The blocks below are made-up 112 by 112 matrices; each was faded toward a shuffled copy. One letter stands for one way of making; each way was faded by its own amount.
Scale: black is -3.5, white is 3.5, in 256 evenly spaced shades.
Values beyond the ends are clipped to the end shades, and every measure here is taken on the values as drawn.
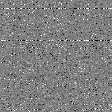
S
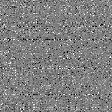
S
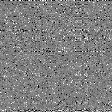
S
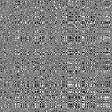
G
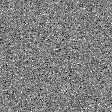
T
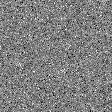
T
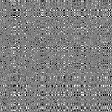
G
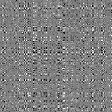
G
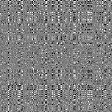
G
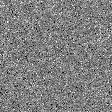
T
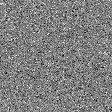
T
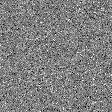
T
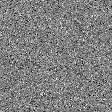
T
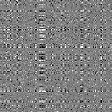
G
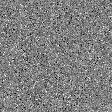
T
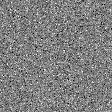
T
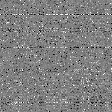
S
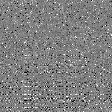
S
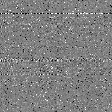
S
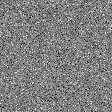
T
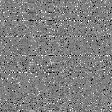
S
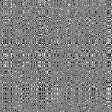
G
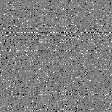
S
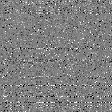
S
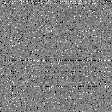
S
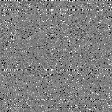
S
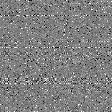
S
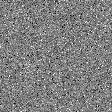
T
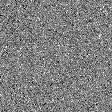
T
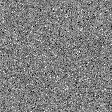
T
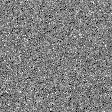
T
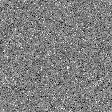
T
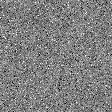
T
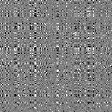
G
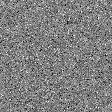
T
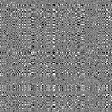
G
